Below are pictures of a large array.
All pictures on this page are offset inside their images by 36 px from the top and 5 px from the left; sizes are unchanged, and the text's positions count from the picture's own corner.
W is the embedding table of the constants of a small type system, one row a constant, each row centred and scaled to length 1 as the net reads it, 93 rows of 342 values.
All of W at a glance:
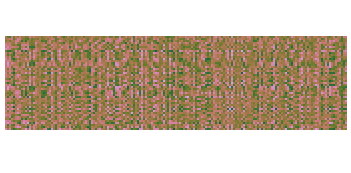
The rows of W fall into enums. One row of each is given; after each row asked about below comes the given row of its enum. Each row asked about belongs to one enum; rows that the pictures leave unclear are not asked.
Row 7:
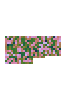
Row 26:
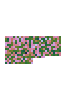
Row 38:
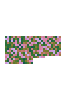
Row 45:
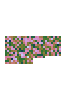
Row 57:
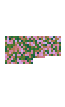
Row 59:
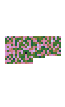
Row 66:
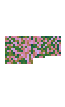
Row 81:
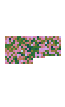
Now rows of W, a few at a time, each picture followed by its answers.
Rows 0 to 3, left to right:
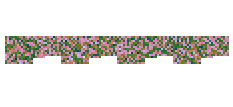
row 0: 57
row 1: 45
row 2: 59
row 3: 38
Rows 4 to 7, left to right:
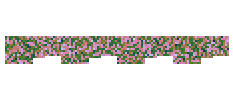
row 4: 57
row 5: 59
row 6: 26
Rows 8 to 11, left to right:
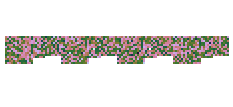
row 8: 66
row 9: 26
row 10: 26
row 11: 59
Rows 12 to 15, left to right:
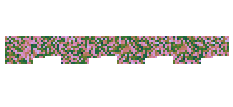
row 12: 66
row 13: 26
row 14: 57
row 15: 57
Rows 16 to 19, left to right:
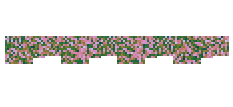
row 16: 38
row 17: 66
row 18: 66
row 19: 57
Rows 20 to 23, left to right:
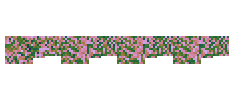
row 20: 81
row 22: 66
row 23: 66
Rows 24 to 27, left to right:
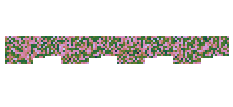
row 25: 59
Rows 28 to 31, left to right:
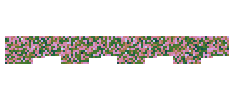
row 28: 26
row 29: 59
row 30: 26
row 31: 81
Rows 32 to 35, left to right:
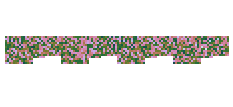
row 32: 38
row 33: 66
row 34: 38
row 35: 26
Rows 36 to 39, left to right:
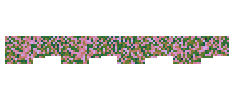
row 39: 59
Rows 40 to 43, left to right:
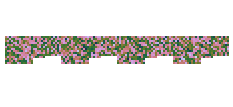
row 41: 81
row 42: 57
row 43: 45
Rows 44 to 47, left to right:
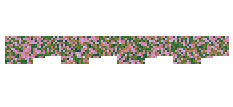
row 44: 66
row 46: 57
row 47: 38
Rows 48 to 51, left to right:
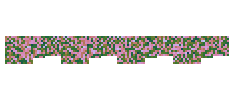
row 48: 66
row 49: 66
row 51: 59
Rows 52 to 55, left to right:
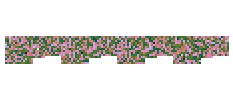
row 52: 26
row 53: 59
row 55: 57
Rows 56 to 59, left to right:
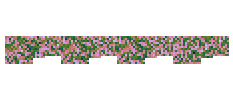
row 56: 81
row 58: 57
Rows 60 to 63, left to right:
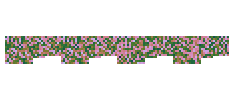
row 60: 38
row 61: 38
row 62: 59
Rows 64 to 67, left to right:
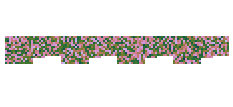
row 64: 26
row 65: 38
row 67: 57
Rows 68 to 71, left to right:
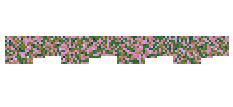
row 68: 45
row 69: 59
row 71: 38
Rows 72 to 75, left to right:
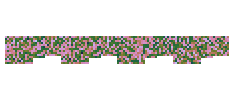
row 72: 59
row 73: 59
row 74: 66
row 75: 38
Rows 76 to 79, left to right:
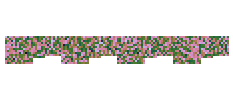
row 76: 59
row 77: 7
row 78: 26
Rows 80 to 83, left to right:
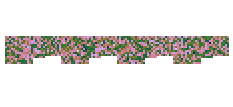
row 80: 66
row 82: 57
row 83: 59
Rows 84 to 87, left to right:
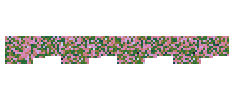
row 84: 66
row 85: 26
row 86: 26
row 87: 26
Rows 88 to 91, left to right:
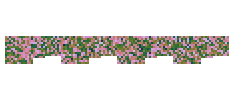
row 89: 7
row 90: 81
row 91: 38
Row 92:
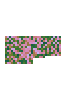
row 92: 66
